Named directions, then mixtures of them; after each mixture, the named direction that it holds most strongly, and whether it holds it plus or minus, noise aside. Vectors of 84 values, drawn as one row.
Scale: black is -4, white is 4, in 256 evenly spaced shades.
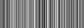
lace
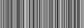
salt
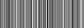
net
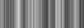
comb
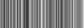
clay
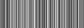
lace, plus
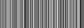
salt, minus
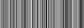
net, minus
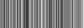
clay, plus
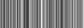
clay, plus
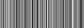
net, minus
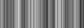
comb, plus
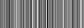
net, plus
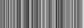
clay, plus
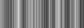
comb, plus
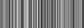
clay, minus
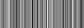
net, minus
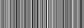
net, minus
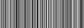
net, minus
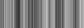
comb, minus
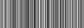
lace, minus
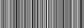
net, minus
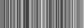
clay, plus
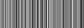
net, minus
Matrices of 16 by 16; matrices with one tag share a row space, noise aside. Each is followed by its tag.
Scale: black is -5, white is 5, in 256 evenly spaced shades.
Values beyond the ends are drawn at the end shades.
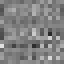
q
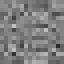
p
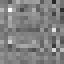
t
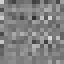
q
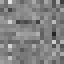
t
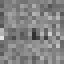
q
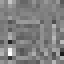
t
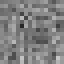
p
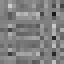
t
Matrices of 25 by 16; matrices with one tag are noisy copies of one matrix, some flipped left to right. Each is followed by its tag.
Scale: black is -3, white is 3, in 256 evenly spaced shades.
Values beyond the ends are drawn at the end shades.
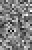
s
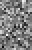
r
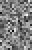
s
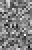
r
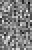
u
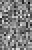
u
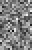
s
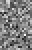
r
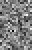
s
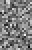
r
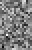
r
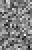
r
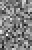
r
